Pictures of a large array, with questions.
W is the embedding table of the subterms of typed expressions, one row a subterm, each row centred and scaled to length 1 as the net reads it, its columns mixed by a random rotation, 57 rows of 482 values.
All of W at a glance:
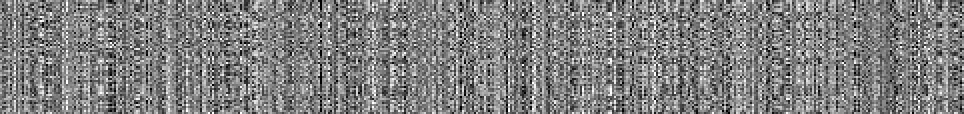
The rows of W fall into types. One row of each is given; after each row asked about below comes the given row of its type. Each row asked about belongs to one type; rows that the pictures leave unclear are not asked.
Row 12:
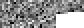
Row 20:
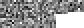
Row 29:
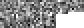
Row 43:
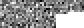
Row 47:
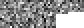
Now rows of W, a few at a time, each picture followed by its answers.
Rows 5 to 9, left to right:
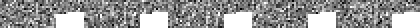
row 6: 29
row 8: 43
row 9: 47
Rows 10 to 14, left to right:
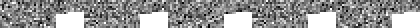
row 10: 43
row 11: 20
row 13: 20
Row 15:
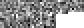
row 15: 29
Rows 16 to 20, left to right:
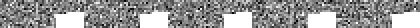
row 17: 43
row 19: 47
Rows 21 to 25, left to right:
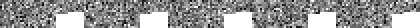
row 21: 12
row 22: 43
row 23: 12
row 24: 29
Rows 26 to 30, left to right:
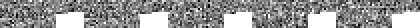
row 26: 20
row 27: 20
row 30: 43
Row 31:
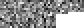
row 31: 47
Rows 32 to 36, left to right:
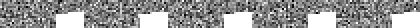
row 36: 20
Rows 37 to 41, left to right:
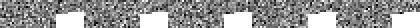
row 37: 20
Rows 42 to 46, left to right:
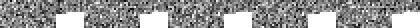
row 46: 43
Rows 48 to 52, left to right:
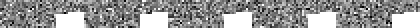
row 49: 29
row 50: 20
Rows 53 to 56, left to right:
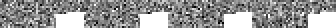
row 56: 29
